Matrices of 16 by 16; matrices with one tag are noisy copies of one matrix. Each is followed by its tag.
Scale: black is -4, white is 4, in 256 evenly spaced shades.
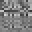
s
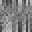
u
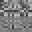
s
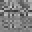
s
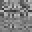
s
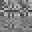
s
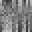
u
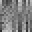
u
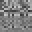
s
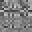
s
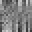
u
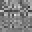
s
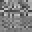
s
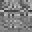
s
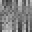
u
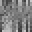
u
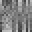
u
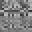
s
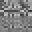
s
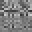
s
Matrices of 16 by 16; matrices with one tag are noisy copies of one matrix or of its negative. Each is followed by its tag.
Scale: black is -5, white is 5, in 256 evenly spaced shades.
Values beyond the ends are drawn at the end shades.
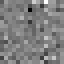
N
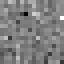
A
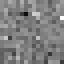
A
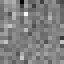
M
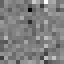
N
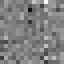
N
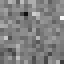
A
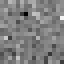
A
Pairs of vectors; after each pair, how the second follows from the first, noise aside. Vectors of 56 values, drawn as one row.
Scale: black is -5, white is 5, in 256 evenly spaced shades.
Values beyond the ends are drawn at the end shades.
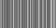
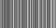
copied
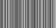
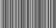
reversed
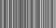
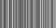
copied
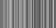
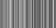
copied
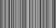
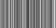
negated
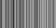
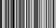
scaled up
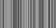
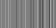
partly zeroed
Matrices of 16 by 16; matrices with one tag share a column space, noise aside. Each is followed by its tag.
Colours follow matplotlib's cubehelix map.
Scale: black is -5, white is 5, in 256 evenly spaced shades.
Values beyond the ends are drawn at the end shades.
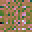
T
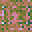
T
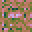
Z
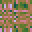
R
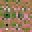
Z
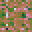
Z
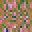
R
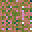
T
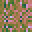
R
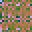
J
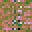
T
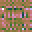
Z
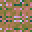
J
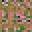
J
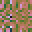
R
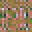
Z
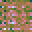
T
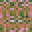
J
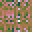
J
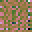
T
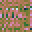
Z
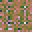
T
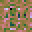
Z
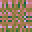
R
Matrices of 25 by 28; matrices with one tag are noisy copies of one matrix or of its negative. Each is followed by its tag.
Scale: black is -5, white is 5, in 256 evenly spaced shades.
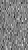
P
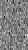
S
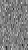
P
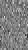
S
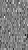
S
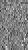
P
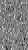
P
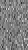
P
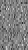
P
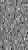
P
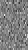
S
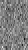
P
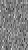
P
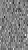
S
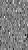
S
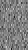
P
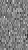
S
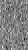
P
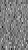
P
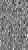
S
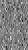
P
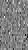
S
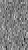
P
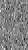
P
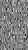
S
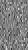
P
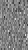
S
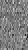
S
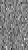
P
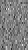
P
